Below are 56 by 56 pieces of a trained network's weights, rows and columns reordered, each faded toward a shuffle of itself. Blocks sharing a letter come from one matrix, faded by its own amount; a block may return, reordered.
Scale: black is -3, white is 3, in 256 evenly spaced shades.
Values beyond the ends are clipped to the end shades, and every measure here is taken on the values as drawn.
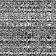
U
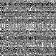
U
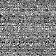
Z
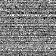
U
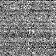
Z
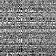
U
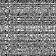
U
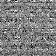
Z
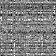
U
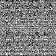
Z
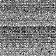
U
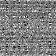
Z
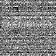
U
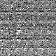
Z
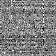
Z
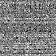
Z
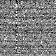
Z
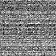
U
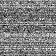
U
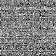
Z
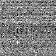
Z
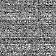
Z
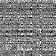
U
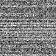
U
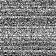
U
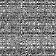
U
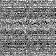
U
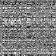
U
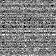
U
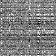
U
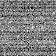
Z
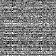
U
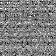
Z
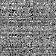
Z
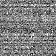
Z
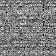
Z
